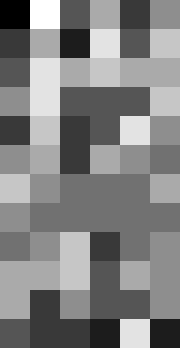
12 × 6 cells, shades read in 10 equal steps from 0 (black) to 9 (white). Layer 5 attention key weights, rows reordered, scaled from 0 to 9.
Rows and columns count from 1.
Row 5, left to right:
2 7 2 3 8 5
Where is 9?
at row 1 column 2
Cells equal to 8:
5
